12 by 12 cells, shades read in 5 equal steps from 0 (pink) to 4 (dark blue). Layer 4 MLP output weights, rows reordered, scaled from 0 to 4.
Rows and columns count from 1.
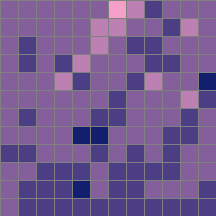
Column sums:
25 30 27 27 30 27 26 29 28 30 25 29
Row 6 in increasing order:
1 2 2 2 2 2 2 2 2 2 3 3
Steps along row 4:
up down up down up same same up same down same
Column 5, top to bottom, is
2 2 2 1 3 2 2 4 2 3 4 3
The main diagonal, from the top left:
2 2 2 3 3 2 3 2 2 3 2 3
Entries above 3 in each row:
0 0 0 0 1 0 0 2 0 0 1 0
